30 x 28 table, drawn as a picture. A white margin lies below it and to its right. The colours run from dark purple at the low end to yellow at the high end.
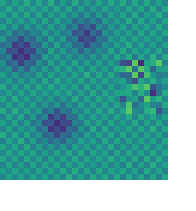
Three dips sink into the field. In the middle right lies a patch that is rougher than the rest. On average the colour sits 50% of the way up the scale. The middle right is the roughest part.
